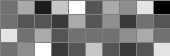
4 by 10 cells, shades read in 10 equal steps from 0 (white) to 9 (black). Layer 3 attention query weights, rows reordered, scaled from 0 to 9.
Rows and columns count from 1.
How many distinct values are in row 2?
5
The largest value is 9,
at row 1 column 10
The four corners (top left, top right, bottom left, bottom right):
5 9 5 1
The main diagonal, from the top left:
5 6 3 7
